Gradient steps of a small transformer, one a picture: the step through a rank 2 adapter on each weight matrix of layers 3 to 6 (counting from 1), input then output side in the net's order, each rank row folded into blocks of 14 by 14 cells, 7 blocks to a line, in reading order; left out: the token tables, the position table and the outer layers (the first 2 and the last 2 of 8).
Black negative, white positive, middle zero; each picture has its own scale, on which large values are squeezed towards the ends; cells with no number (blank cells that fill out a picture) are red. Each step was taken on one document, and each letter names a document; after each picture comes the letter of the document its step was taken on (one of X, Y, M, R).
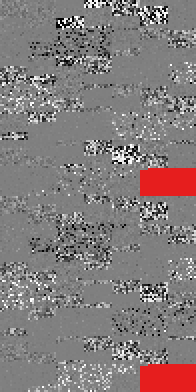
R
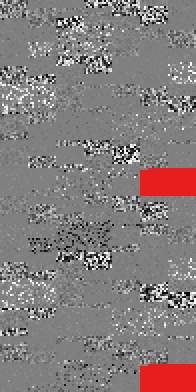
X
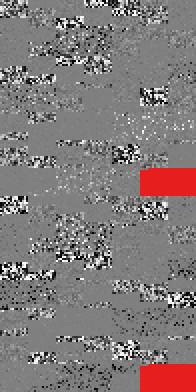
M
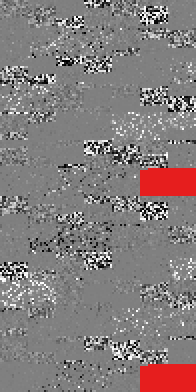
R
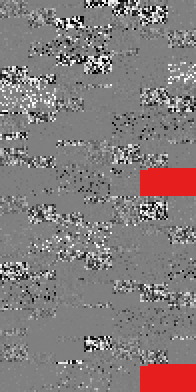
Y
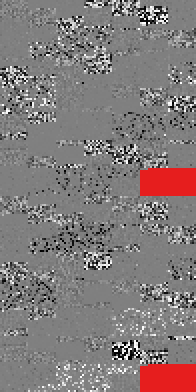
R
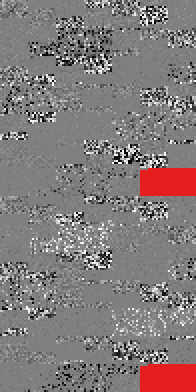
R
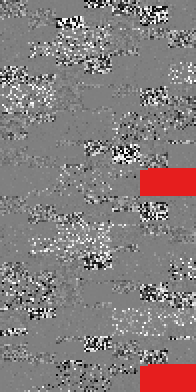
X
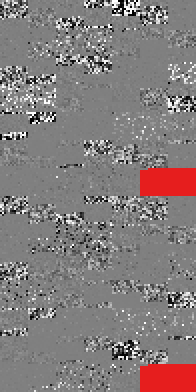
M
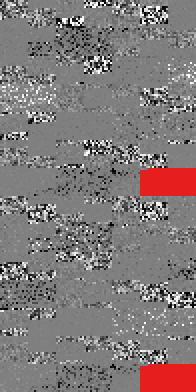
M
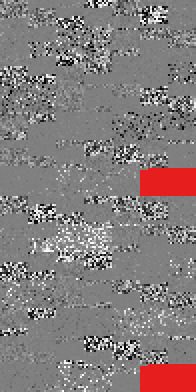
X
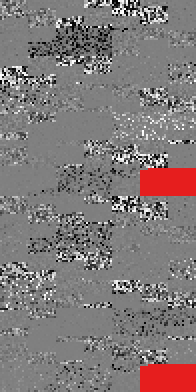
M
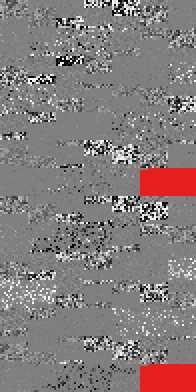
M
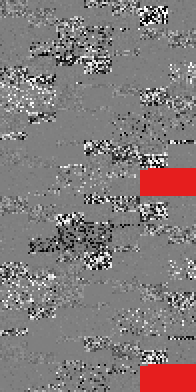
R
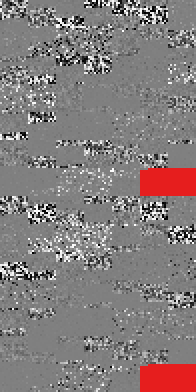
Y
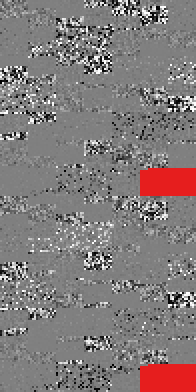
Y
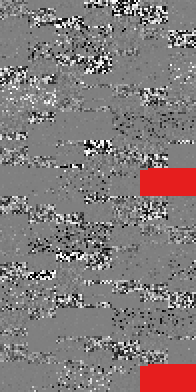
M
